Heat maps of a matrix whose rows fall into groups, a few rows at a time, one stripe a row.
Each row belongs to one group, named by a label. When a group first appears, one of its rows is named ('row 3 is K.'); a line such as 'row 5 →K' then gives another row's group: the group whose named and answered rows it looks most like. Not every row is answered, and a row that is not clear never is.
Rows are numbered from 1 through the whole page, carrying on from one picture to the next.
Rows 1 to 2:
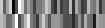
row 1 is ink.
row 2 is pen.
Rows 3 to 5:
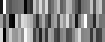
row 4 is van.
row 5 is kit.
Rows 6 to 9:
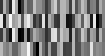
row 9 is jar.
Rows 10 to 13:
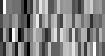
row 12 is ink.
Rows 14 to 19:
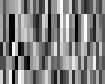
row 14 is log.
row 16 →van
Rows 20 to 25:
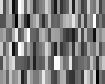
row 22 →pen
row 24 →log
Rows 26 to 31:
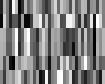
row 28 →pen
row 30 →van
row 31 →log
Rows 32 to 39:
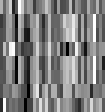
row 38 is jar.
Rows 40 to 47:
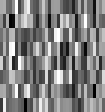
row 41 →van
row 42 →log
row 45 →log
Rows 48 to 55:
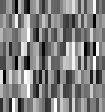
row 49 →pen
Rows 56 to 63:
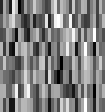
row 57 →log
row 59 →van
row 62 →pen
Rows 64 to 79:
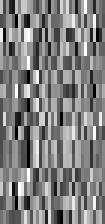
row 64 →van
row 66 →kit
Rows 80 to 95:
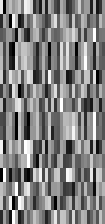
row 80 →kit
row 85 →kit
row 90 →kit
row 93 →pen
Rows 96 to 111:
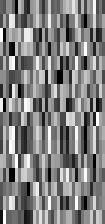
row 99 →van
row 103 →kit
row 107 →pen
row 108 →van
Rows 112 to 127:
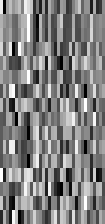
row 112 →kit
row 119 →van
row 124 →kit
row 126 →van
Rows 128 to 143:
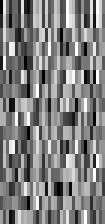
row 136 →pen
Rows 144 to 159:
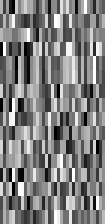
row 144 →van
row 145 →log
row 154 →kit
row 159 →log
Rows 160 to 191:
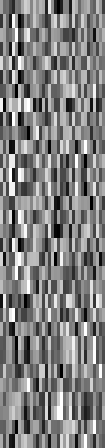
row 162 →pen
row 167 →kit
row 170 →van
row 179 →pen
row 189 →log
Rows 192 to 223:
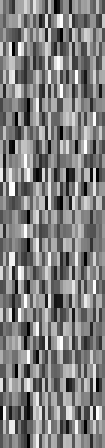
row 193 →log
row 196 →log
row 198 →log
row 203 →kit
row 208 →kit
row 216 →log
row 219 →kit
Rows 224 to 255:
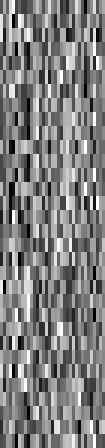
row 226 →kit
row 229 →log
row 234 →van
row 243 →pen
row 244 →kit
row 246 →pen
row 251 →kit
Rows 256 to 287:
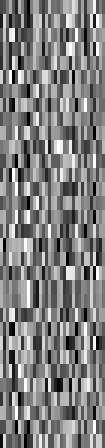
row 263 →van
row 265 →pen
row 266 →log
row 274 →kit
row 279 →van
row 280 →kit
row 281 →van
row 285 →pen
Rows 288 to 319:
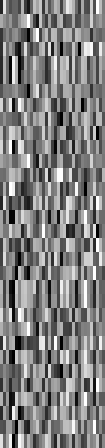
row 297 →kit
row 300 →log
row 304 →kit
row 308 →van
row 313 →van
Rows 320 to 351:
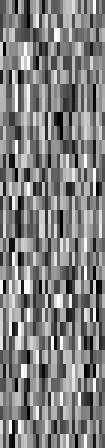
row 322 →log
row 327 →pen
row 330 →pen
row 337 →van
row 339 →pen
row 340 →kit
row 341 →log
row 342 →kit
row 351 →van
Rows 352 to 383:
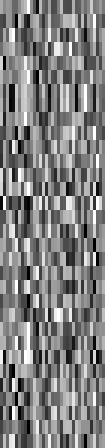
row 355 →log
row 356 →kit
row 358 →van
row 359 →van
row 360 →kit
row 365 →kit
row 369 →pen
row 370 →kit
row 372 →pen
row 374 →log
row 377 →kit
